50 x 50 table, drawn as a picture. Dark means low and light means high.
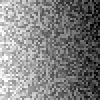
No regular stripes run through it. No row or column stands out. Fine speckle covers the field. There is an overall slope up to the left.
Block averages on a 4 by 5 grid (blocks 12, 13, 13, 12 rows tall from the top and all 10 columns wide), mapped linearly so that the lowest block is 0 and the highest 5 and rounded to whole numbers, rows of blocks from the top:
5 4 2 1 0
5 4 2 1 0
5 4 3 1 0
5 4 3 2 0
